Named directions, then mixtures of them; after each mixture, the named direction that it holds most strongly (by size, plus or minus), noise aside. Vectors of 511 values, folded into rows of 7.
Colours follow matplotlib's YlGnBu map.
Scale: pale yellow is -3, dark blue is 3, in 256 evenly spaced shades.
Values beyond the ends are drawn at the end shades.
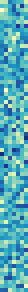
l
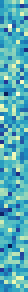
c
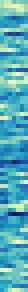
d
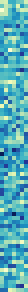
l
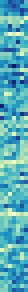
d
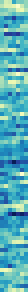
d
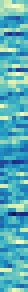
d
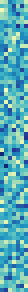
l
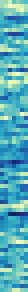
d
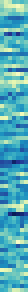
d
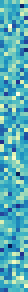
c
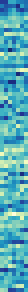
d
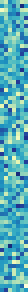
l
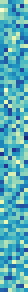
l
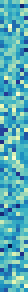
c
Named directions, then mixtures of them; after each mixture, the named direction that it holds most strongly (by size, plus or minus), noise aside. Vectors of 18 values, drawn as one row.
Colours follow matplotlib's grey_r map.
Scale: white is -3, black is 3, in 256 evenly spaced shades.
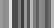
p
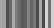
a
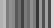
a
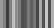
a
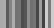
a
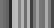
p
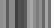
a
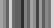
p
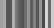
a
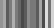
a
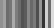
a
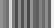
p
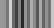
p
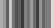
p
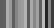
a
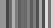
a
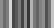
p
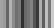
a
